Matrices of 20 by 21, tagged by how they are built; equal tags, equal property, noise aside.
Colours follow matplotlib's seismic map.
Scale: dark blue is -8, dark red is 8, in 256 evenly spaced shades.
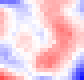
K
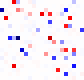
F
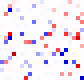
F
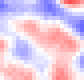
K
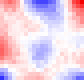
K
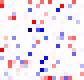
F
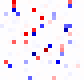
F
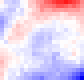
K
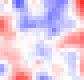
K
